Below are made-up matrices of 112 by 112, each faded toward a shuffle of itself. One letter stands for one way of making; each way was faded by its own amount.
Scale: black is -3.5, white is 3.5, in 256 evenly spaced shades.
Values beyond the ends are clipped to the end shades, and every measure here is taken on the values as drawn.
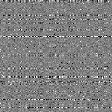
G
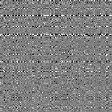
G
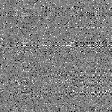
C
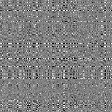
G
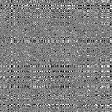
G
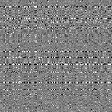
G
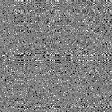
C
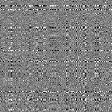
G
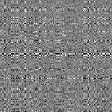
G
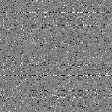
C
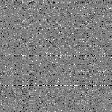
C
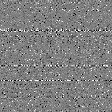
C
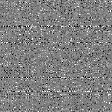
C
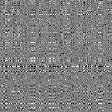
G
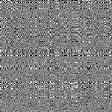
G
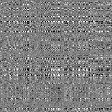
G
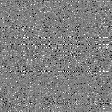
C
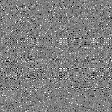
C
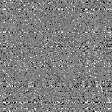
C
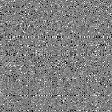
C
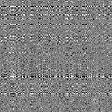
G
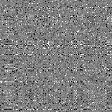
C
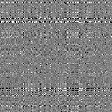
G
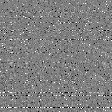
C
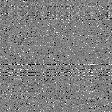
C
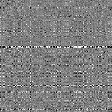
G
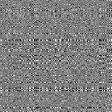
G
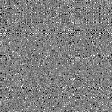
C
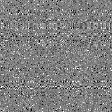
C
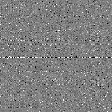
C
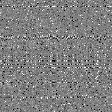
C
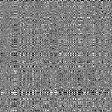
G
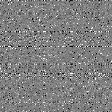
C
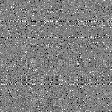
C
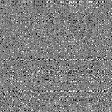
C
